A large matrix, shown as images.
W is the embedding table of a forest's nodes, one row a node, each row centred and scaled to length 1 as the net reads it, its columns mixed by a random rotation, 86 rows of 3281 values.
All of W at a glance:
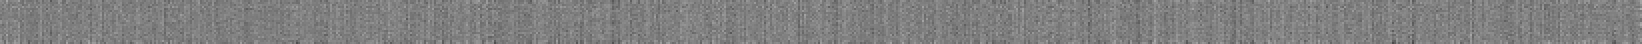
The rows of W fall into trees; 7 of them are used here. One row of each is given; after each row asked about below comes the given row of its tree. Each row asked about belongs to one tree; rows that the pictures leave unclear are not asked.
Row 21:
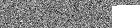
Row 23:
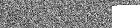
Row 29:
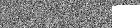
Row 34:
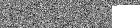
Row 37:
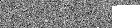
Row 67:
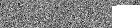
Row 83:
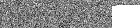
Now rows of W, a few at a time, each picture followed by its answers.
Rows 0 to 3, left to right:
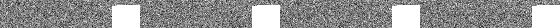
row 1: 37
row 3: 83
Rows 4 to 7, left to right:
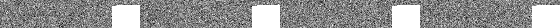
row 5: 23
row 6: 29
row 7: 83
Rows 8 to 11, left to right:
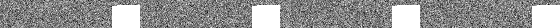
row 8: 23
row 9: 67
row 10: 37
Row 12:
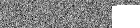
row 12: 67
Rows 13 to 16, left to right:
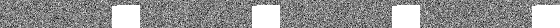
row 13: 34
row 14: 67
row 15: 67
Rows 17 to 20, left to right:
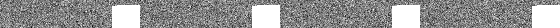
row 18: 37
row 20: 23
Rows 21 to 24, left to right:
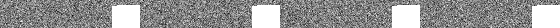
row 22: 34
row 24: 67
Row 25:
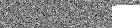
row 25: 83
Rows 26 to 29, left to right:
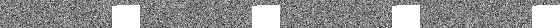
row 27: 21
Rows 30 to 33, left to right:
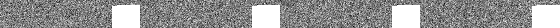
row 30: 37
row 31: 29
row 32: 29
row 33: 83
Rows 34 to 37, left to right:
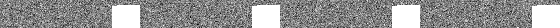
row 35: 37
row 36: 67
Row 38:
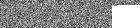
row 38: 29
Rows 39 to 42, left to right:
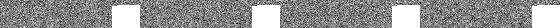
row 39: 29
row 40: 34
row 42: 34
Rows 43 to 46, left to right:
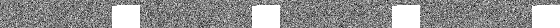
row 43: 67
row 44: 83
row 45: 83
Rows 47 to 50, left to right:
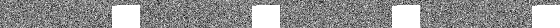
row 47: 37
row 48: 83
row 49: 29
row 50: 37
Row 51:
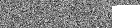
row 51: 37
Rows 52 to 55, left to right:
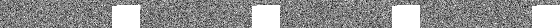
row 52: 67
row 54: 37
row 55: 21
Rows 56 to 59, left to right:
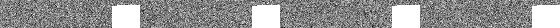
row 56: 67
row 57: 23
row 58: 37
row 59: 21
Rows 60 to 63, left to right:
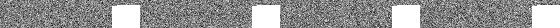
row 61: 83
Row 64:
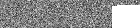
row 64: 67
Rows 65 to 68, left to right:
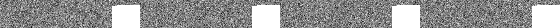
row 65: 37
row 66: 67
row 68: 83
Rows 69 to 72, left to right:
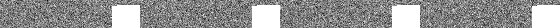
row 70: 21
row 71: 83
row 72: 34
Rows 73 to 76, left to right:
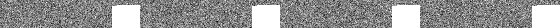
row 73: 37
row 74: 37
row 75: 83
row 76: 37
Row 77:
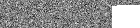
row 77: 34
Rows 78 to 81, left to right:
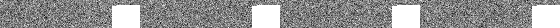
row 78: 83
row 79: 21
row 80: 83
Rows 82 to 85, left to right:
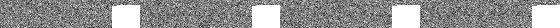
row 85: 83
